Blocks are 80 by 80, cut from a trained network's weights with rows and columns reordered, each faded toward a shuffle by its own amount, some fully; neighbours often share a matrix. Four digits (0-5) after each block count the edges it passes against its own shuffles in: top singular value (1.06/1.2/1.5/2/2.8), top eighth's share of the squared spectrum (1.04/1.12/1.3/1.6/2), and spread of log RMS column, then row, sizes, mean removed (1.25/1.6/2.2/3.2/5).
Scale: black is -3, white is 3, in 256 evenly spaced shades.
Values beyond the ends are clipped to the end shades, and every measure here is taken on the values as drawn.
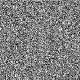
2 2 1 0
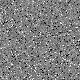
0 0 0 0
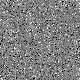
0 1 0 0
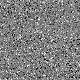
0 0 0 0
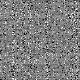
2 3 3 0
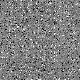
2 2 1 0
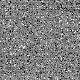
1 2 2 0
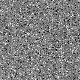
0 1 0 0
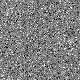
0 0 0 0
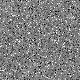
0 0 0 0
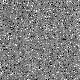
1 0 0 1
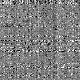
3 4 0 4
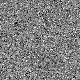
1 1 0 0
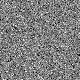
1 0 0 0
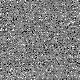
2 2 1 0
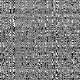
3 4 4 1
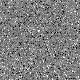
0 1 0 0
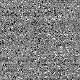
2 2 2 0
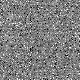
2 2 2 0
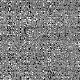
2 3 3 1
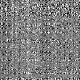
3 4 1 4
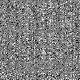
2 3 0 2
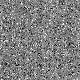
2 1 0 1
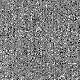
2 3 0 2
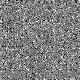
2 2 0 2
